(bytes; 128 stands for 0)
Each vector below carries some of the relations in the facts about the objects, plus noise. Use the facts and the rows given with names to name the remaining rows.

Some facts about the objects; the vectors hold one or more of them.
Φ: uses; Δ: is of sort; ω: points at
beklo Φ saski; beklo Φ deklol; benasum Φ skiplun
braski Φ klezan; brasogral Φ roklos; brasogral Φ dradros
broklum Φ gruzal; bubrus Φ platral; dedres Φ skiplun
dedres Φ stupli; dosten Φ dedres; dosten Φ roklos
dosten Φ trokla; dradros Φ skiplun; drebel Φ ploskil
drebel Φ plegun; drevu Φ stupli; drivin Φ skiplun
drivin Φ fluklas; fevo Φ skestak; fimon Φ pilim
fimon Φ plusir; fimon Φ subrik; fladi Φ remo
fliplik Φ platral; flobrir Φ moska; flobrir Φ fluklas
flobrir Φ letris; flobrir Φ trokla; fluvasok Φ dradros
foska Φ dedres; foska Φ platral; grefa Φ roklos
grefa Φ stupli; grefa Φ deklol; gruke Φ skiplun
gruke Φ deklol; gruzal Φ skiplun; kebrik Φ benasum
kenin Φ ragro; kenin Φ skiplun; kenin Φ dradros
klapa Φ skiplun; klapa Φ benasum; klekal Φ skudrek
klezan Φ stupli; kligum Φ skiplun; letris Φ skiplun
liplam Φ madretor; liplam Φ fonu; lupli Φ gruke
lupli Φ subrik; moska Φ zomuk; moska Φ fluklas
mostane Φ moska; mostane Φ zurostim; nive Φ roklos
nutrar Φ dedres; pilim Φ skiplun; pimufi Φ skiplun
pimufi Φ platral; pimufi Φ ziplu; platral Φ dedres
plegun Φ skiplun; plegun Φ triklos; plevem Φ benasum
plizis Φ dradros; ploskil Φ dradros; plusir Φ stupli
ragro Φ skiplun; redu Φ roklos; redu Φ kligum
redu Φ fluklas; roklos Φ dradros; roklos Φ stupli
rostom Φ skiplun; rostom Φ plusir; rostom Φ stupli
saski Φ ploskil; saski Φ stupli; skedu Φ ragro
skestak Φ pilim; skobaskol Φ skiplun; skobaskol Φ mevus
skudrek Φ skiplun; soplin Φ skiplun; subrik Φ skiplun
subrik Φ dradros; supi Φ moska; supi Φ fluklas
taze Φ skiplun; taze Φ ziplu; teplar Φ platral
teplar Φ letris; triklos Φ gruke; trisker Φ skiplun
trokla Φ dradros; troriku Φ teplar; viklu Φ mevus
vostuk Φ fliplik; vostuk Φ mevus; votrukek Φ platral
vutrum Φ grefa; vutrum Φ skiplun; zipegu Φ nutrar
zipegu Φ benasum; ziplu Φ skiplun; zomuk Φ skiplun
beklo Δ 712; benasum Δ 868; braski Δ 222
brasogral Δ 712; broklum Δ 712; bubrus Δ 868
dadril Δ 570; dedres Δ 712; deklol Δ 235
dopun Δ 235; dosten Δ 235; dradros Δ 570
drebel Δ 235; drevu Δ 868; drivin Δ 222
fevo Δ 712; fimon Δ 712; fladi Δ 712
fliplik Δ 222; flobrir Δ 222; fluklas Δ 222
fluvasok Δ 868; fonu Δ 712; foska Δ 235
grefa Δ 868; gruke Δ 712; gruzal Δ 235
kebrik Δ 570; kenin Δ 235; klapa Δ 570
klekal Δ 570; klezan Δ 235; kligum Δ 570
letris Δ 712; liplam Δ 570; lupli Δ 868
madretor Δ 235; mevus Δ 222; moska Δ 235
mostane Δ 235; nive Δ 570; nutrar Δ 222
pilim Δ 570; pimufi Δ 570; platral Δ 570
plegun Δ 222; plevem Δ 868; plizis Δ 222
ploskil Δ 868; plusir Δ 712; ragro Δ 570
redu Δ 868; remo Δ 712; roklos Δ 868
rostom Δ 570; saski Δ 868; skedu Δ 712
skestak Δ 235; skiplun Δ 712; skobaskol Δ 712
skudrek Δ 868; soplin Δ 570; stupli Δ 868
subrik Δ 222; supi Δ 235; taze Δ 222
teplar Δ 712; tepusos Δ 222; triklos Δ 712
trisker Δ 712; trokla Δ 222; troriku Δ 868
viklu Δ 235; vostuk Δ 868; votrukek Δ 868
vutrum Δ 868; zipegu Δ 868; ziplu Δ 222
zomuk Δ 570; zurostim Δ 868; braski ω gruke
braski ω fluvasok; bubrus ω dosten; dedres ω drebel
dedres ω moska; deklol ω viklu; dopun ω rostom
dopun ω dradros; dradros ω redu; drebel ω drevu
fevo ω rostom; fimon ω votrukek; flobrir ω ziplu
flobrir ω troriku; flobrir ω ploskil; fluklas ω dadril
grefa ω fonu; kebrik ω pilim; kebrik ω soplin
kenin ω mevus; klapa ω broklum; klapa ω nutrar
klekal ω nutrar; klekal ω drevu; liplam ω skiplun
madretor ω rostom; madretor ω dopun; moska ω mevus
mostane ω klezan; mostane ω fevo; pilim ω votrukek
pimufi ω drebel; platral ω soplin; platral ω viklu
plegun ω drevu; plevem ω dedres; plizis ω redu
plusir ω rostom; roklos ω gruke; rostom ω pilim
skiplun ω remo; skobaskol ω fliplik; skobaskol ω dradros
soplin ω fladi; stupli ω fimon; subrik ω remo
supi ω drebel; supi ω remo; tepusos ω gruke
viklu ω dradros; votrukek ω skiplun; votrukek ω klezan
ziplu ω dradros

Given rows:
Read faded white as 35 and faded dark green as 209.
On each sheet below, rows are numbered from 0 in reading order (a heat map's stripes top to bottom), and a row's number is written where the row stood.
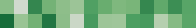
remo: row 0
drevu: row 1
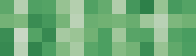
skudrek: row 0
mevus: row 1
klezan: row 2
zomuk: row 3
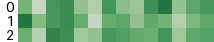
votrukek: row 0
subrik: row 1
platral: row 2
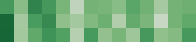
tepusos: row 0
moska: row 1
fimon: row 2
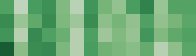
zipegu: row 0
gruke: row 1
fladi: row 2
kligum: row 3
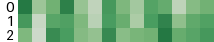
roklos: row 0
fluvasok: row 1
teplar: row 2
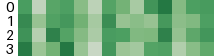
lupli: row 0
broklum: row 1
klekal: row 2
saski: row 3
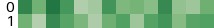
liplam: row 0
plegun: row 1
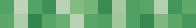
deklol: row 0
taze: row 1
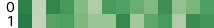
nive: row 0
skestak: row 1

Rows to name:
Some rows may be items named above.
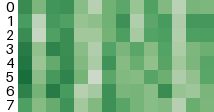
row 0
fluklas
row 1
gruzal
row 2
klezan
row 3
dadril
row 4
plusir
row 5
braski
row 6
liplam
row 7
skiplun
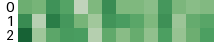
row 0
fonu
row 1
kebrik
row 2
fevo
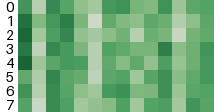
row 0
ragro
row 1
braski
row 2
moska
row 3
rostom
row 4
fevo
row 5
taze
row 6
ragro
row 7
dopun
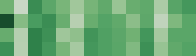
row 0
viklu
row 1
pilim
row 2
platral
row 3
kebrik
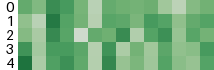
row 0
mevus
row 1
fliplik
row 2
madretor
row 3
skobaskol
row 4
brasogral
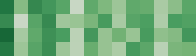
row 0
drivin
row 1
klezan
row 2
fimon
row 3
zurostim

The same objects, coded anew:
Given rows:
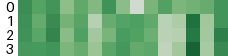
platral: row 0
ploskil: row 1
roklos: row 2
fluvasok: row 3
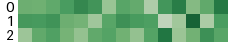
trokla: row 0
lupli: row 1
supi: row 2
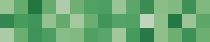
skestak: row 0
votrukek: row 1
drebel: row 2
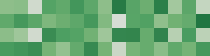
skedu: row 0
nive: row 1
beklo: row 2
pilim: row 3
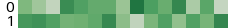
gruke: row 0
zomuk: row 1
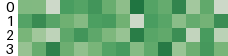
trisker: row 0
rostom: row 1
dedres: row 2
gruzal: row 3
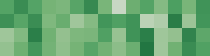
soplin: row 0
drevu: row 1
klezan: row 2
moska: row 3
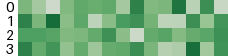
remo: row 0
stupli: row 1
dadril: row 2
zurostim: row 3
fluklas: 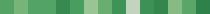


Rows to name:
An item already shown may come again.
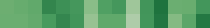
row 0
plegun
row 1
trokla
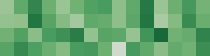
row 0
gruzal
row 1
deklol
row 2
flobrir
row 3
rostom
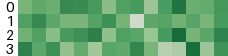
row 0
plegun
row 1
pimufi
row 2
flobrir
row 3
zurostim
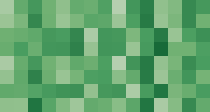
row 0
dosten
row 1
dopun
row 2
braski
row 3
taze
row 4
dosten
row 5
gruzal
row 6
ziplu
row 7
deklol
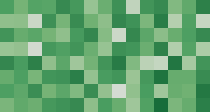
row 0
fluklas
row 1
fimon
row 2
liplam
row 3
brasogral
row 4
benasum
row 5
drivin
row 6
dradros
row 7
plizis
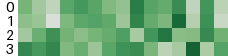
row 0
dedres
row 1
fladi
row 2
foska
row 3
skudrek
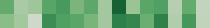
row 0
skiplun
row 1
beklo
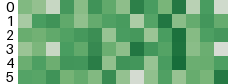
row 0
fevo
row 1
kenin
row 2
tepusos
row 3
skobaskol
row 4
taze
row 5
dradros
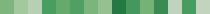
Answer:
plusir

